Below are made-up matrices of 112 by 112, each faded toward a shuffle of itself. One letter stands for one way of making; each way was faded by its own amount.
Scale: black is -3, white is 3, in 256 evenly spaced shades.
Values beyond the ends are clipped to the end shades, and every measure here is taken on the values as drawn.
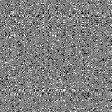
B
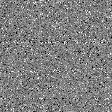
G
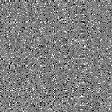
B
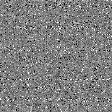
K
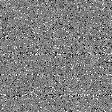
K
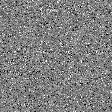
G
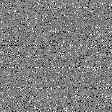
K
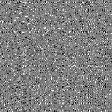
B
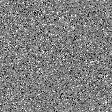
G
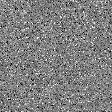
G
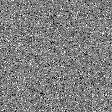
G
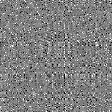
B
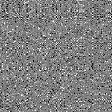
B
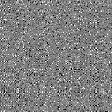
B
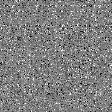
K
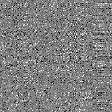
B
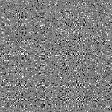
B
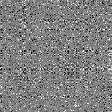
B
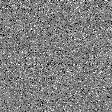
G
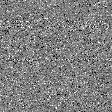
G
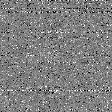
K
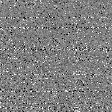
K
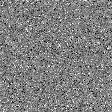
G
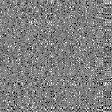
B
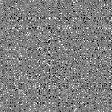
B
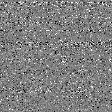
K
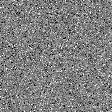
G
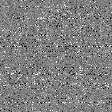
K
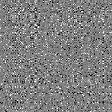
B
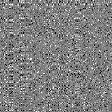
B
